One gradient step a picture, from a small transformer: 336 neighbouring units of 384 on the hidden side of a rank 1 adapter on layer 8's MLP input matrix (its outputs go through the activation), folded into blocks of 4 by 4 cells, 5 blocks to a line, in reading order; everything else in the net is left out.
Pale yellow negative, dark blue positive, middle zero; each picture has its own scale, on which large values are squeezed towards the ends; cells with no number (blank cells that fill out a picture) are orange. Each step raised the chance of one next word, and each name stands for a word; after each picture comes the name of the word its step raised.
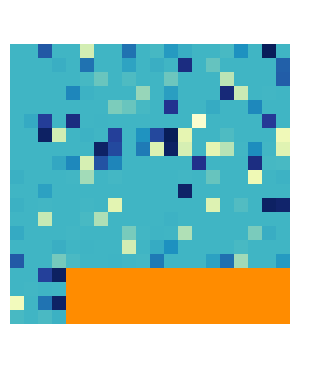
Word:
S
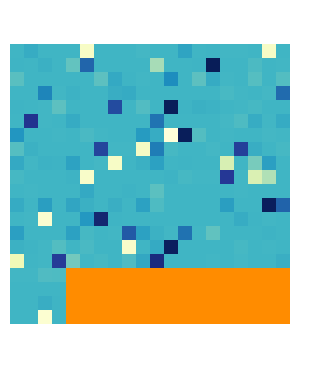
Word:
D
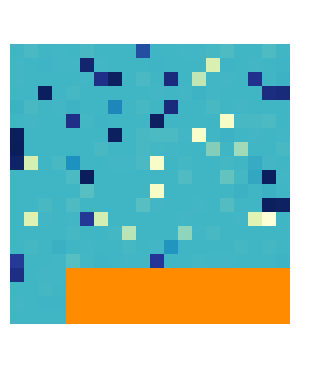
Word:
S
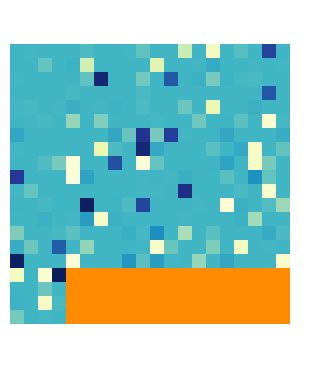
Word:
D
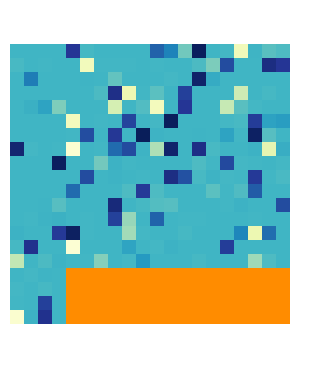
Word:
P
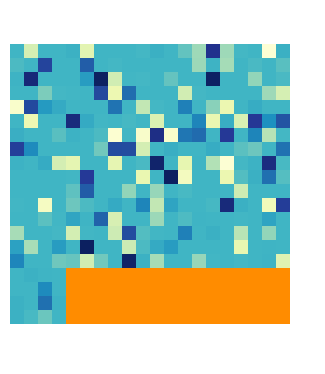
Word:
P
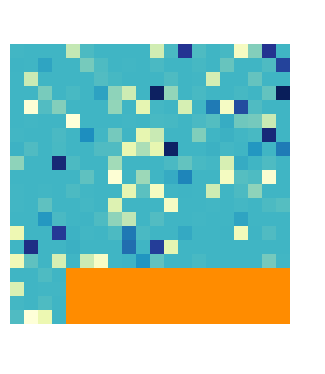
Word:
P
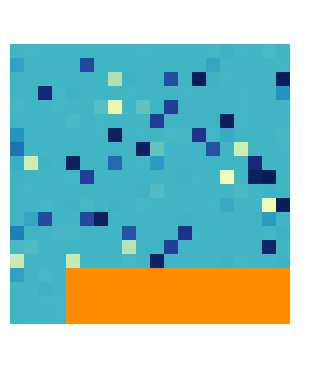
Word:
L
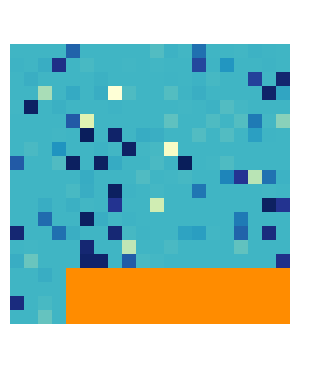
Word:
D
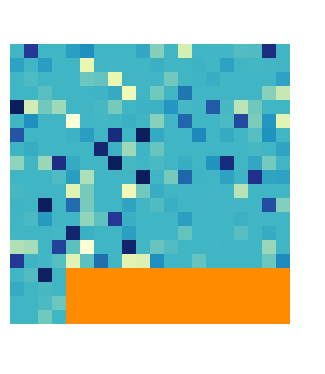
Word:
P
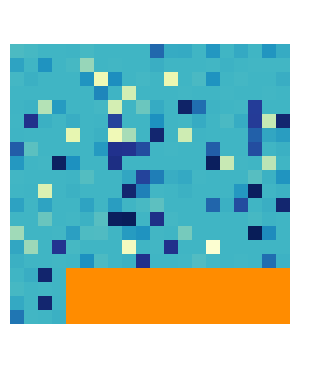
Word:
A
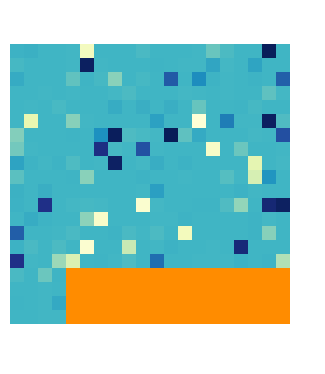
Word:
S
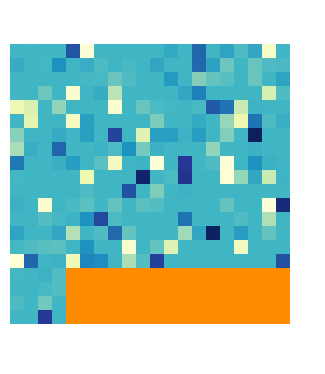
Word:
L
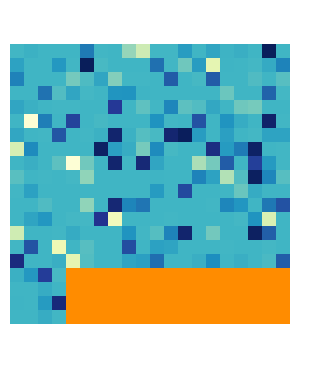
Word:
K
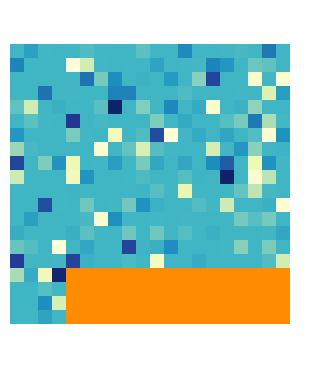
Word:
L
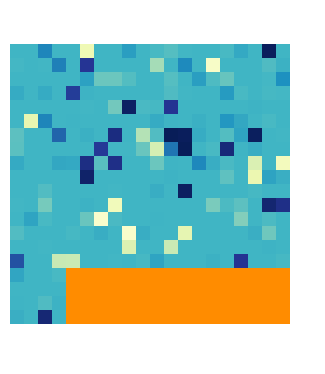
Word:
S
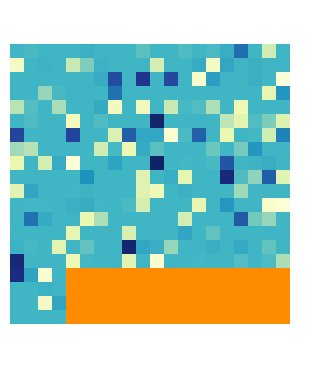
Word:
A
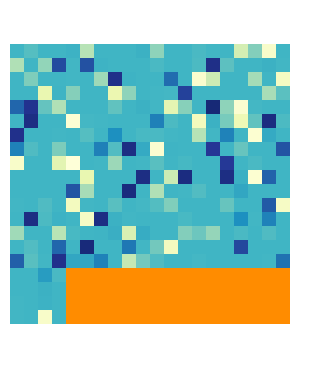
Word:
D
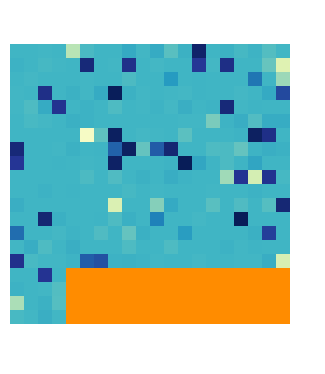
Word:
S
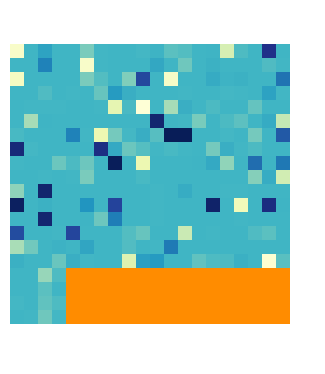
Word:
P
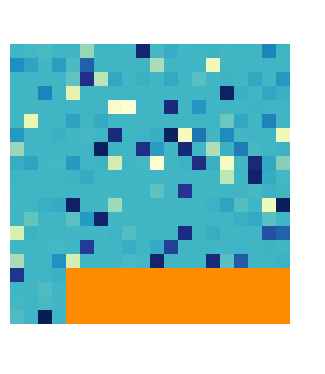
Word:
L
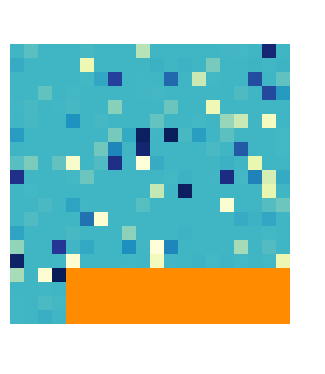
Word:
D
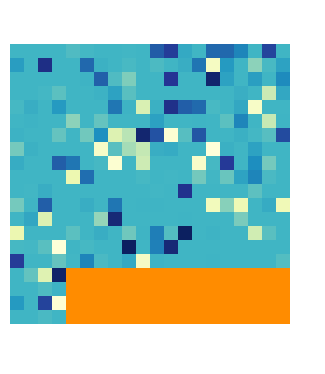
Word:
L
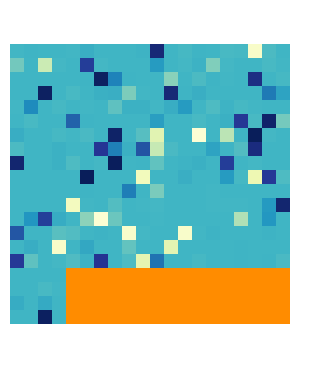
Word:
S
